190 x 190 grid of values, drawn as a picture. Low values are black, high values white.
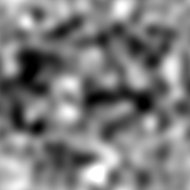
The middle left is the ninth with the lowest average. There are no lone odd cells. The texture varies smoothly and slowly. Overall the values sit about 50% of the way up the scale. The halves do not mirror each other. No row or column stands out. No overall slope runs across the table.
